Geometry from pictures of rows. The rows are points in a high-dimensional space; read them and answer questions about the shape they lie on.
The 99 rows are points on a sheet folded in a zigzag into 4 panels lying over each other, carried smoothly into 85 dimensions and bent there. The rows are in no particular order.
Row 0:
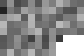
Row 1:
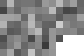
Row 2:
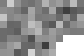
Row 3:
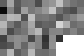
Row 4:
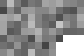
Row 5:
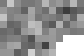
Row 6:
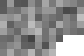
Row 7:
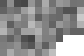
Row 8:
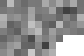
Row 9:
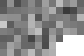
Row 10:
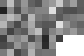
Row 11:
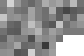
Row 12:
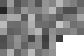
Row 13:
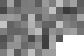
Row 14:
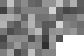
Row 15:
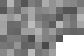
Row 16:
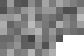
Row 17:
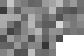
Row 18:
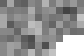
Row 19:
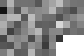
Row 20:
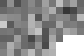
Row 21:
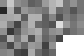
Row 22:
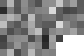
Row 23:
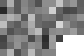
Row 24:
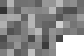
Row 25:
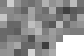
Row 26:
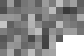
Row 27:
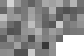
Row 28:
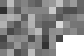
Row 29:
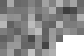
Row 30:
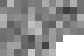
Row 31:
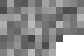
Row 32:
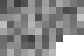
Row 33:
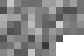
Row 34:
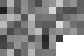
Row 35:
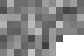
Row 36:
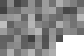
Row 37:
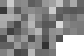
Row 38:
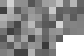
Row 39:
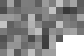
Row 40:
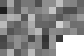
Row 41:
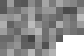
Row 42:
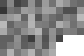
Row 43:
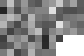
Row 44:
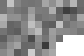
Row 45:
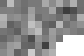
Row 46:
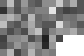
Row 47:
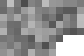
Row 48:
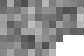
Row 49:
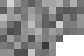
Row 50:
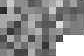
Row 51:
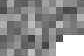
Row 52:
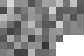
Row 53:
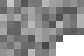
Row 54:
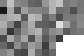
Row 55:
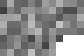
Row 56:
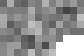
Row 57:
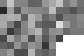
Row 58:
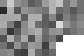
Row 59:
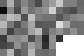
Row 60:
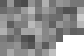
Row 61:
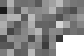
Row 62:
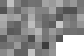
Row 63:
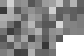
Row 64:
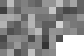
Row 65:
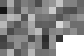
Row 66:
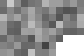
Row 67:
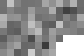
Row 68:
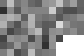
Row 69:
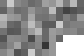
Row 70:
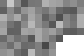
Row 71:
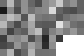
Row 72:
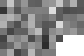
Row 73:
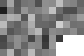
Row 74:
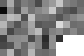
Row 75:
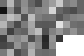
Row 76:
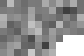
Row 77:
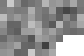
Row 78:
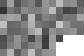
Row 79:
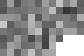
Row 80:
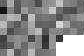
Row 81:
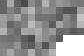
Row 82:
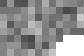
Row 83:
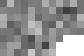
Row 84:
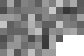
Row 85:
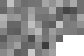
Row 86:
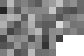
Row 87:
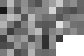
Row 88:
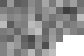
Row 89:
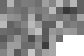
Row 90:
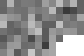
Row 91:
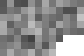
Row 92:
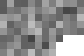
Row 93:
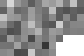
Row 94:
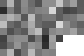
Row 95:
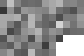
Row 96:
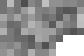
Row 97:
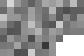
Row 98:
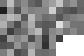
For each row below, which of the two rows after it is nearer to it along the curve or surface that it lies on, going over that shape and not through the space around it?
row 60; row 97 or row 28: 28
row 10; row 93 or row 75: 75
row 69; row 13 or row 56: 56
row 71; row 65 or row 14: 65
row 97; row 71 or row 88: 88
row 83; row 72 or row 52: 52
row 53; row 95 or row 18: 95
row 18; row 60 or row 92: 60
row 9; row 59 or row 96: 59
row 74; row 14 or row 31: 14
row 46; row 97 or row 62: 62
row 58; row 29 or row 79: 29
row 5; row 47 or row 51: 47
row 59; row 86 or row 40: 40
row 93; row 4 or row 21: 21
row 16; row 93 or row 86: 86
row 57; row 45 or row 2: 45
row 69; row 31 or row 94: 31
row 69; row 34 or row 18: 18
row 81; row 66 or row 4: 4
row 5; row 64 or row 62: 62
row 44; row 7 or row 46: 7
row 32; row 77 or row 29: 29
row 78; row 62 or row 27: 62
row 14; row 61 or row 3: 61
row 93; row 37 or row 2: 2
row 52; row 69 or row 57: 57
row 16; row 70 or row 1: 1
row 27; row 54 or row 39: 54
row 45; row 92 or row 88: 88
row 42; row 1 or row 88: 1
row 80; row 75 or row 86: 75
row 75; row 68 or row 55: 68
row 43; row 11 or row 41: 41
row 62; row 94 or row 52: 52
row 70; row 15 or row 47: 47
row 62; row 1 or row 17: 17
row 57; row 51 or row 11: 11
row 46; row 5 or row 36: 36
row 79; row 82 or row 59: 59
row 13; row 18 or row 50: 18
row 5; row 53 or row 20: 53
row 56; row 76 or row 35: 76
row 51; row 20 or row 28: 28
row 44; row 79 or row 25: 25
